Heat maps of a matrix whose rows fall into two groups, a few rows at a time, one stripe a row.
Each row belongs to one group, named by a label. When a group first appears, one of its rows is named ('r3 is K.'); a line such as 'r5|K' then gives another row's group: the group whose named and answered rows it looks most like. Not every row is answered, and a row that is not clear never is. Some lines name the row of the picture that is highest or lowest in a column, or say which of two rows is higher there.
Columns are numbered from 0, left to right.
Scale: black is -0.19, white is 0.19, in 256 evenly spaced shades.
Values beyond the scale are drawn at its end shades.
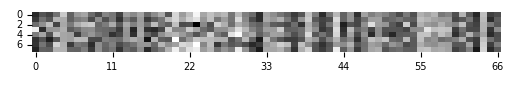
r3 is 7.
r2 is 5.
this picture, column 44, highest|6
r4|7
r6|7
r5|5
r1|7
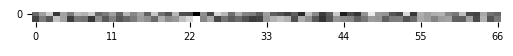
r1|7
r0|5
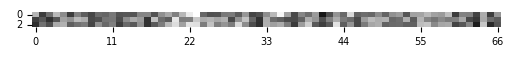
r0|7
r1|5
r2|7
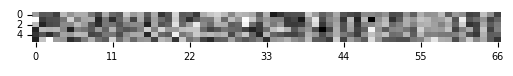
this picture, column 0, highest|1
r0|5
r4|5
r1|5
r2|5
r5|7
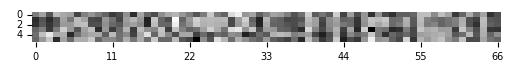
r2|5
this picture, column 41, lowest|4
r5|5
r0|7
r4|7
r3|5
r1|5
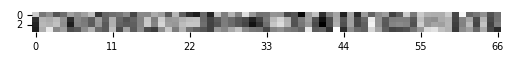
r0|5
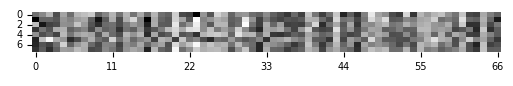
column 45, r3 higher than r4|Yes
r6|5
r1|5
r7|5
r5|7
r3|7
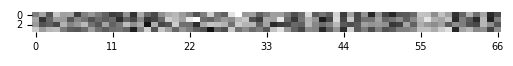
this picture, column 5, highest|0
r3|7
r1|7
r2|5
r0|7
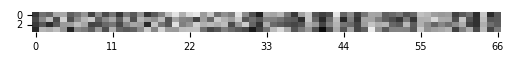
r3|7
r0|7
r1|5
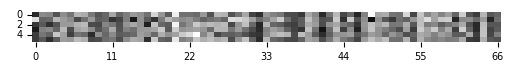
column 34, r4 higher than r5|Yes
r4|7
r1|7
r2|5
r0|5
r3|5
